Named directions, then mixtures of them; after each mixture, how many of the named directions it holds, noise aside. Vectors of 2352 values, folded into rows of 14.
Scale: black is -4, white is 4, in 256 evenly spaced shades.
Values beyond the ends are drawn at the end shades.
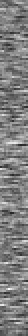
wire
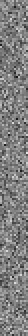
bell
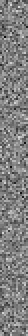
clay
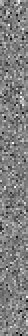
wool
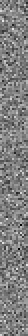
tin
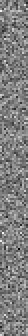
two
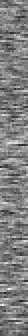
one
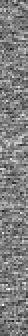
three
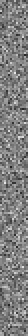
two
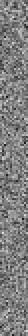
three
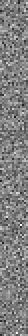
two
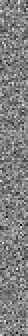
two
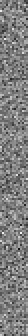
two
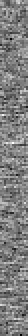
three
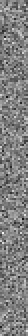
three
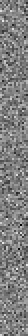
one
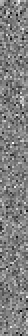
one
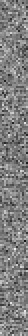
two
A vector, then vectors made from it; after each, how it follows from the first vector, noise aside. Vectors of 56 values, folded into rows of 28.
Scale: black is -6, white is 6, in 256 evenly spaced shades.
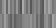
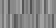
sign-scrambled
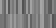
negated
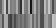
scaled up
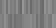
shrunk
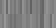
shrunk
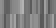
sign-scrambled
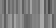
negated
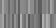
wrapped around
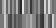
scaled up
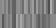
wrapped around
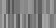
wrapped around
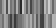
scaled up
